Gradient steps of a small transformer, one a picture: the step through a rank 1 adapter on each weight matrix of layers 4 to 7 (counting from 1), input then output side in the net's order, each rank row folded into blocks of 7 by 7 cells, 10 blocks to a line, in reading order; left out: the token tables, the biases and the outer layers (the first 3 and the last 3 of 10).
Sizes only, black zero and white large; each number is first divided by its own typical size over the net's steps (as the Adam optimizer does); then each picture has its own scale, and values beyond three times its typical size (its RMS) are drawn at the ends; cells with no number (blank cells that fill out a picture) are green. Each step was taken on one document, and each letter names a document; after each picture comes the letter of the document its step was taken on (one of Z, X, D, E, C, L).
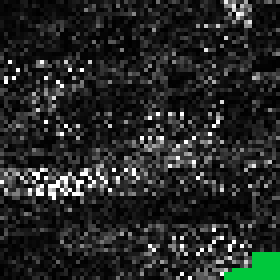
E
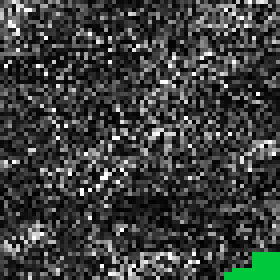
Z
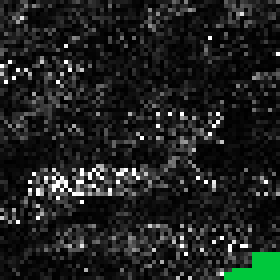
E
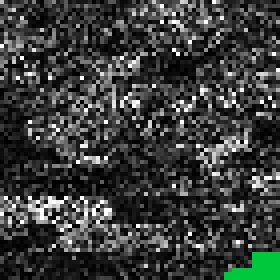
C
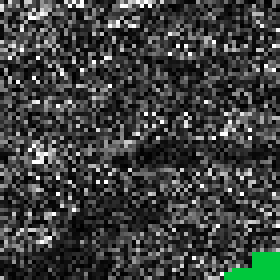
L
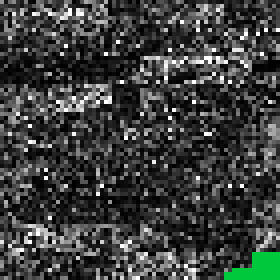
Z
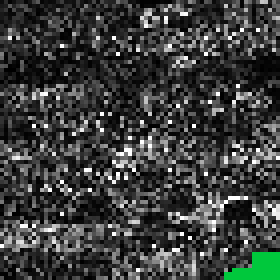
Z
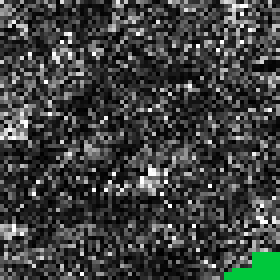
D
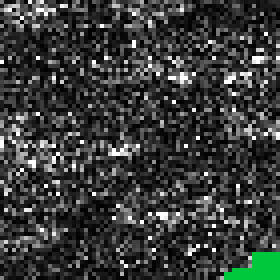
L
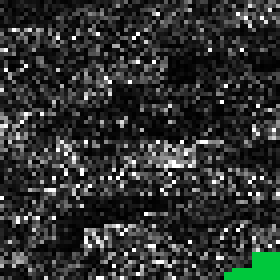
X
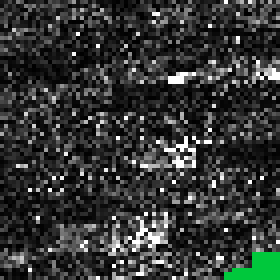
X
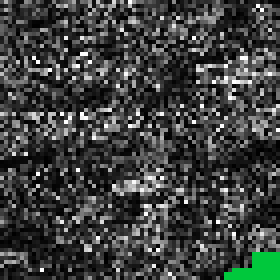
C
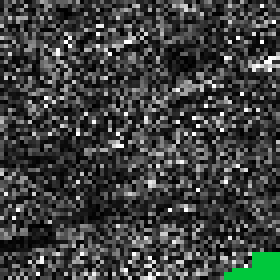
D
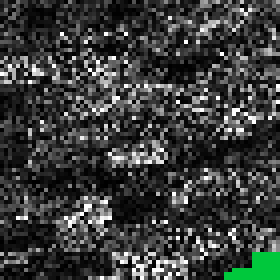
C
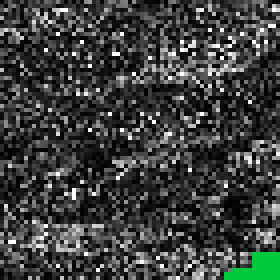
Z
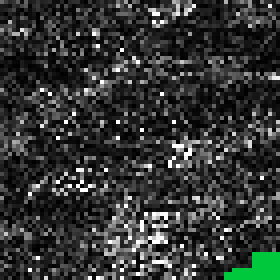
X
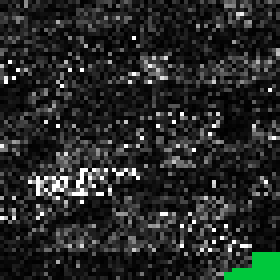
E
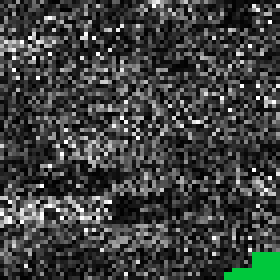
C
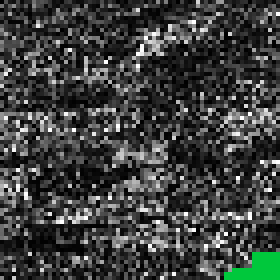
C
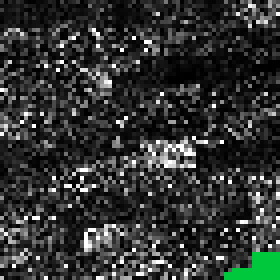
X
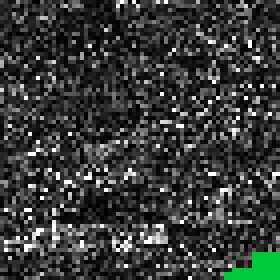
L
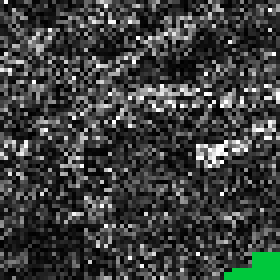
C
